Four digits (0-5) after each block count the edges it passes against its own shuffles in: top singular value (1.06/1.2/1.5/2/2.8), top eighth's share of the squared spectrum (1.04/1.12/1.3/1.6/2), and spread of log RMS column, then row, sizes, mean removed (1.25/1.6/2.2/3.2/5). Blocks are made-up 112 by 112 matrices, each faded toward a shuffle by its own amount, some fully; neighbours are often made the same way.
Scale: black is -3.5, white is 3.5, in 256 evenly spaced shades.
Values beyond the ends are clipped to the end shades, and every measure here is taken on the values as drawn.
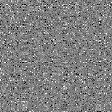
4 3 2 2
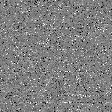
3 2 0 1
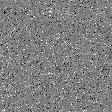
2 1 0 0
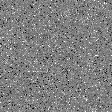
2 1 0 0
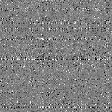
4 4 1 3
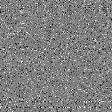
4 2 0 2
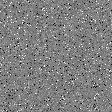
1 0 0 0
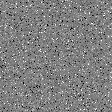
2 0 0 0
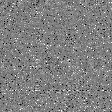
3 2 0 1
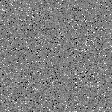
3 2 0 1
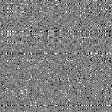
5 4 2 3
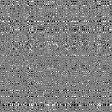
5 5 3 4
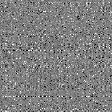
4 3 2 3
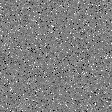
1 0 0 0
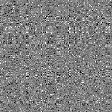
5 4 2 2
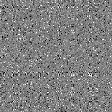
4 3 2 2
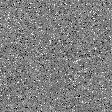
2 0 0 0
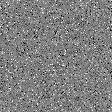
2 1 0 0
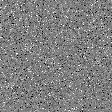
1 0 0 0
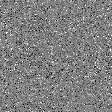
3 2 1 0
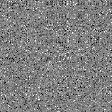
4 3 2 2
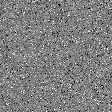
2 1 0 0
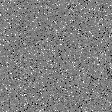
3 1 0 0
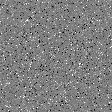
0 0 0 0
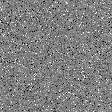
0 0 0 0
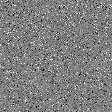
0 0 0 0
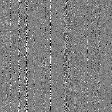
3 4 4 0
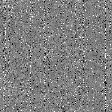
2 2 3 0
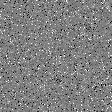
0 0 0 0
